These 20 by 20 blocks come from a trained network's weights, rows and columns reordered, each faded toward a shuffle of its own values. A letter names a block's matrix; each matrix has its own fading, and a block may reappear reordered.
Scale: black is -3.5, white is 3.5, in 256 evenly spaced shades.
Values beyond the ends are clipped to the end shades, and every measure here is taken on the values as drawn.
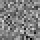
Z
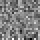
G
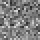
G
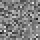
Z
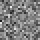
Z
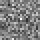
G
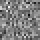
G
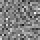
Z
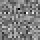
G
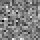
Z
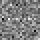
G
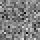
Z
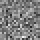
G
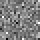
Z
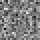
Z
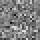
G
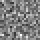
G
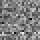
G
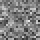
G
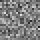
G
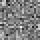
G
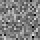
Z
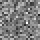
G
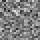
G
